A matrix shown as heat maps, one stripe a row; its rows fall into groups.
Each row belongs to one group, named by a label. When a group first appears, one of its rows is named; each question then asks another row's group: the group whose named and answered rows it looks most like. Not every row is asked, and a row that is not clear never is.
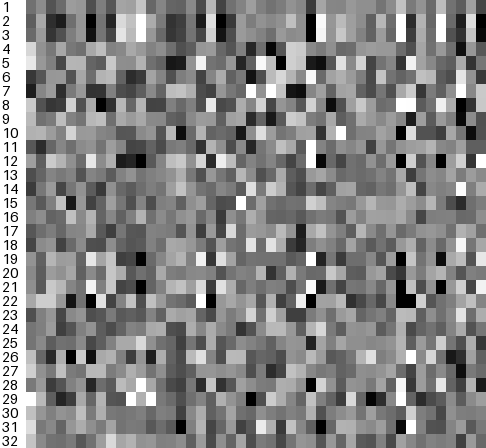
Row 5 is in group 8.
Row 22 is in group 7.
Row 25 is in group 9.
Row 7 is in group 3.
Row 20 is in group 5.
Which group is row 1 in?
9
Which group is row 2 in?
9
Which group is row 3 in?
9
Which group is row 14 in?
3
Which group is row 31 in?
8
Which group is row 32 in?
5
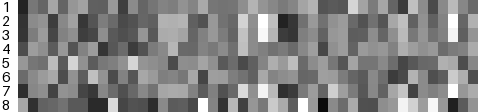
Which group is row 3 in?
3
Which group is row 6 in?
7
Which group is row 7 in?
3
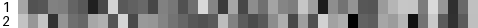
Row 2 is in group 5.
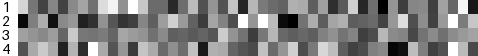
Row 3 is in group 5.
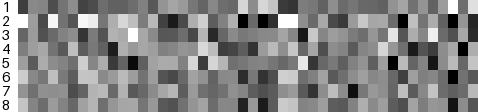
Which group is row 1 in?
3
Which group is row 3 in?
9
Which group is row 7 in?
5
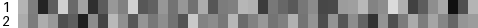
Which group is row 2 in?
7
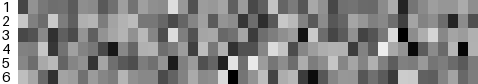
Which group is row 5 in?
8
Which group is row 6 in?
8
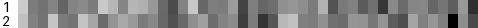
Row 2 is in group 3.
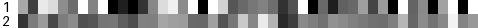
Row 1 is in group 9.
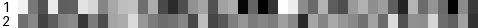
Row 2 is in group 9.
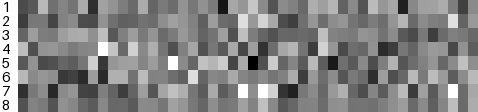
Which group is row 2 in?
3
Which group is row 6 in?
7
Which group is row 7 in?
3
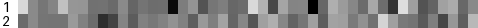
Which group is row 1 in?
8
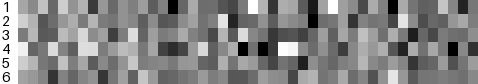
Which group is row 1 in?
8
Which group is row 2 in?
8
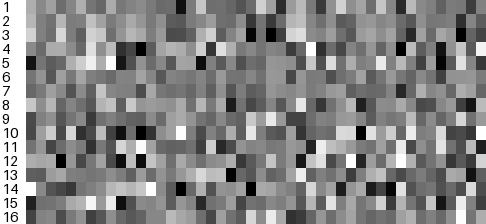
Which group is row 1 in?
8
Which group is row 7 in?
7
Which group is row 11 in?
9
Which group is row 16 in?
3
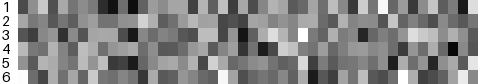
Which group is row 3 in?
7
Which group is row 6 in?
8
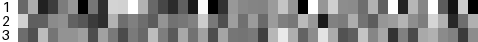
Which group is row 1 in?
9
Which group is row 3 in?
5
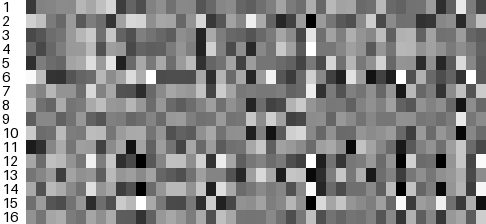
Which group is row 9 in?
3
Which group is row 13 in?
8
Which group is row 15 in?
9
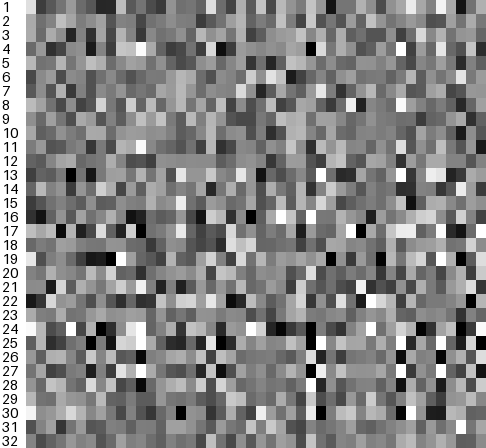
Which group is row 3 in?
7
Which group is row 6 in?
3
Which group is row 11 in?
9
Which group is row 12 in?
5
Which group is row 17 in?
5
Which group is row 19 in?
7
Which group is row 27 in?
9
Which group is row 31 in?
3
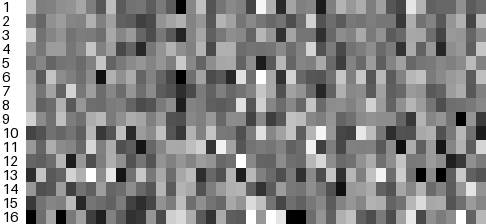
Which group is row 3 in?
8
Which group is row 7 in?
8
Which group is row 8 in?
8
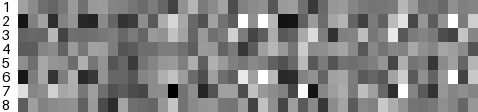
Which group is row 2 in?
3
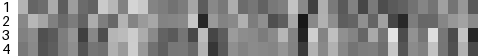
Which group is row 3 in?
9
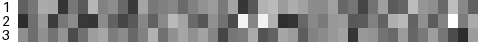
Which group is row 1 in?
7
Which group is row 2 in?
3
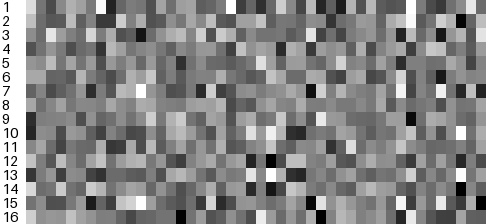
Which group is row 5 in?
8
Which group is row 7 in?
9
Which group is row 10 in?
3
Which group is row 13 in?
3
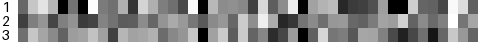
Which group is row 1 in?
7
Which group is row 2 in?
3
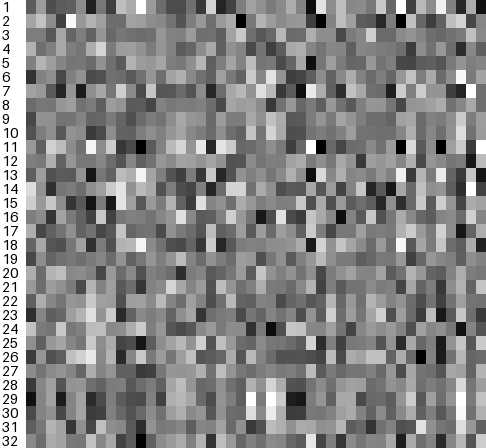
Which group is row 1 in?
9
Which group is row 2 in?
8
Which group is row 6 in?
3
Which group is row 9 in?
3
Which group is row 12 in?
5
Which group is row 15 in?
7
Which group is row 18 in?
9
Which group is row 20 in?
8
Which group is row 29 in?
3
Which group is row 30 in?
3
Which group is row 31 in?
7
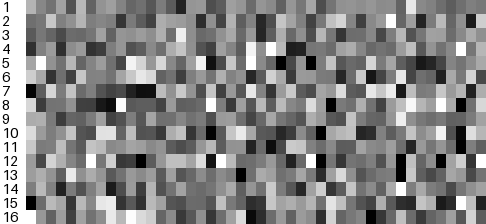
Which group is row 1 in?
8
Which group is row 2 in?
5
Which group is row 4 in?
3
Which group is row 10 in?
5
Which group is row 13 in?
8
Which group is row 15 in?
7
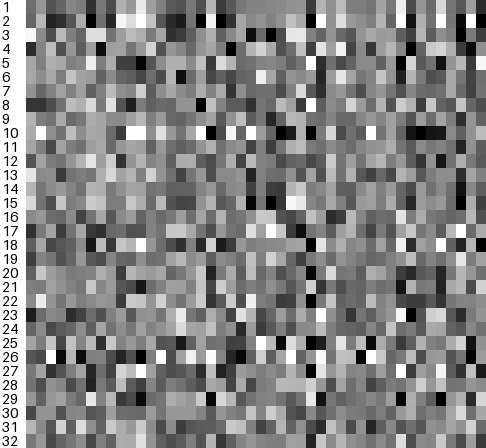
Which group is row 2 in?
9
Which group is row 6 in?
8
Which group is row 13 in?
5
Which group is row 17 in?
3
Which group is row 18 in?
9
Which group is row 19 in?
3
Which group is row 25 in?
8
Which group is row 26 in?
5
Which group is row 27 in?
9
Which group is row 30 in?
3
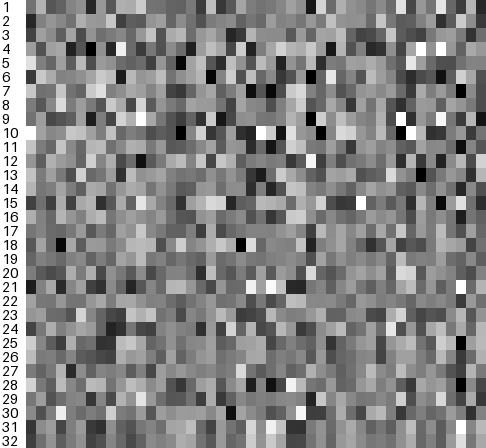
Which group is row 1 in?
9
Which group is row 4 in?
7
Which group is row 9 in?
9
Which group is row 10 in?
8
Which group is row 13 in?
5
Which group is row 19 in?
9
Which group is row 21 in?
3
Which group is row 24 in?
5
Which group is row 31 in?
3
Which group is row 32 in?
3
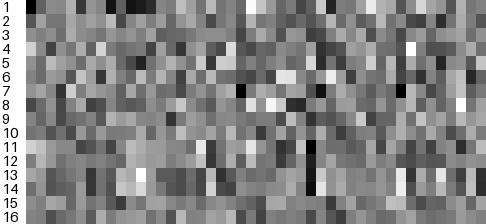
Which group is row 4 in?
8
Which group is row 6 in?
5
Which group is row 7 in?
8
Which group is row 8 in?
3
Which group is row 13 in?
9
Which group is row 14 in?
9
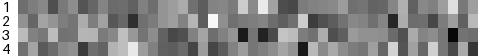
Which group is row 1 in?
3
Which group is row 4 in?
9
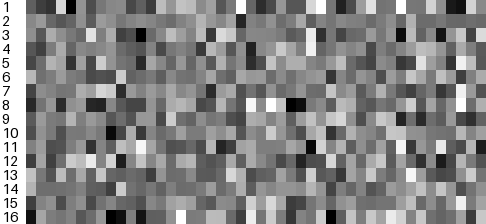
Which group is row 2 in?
8
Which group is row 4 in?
7
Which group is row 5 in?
7
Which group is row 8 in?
3
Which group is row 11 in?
9
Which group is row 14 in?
7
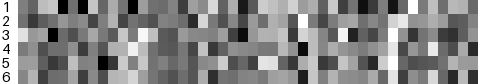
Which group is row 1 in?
7
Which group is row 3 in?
5
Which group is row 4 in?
9
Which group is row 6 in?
9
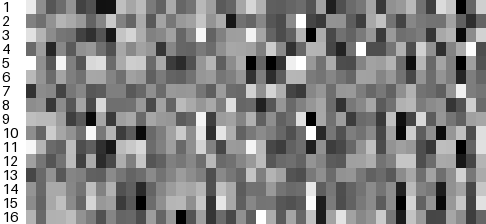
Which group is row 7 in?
3
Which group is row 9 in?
7
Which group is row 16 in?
8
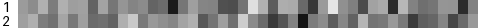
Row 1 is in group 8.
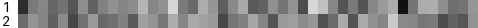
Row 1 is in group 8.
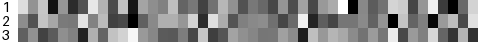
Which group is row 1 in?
5
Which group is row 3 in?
9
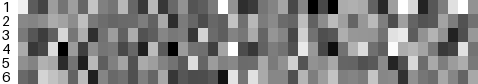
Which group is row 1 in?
8
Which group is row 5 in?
7
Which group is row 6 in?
8
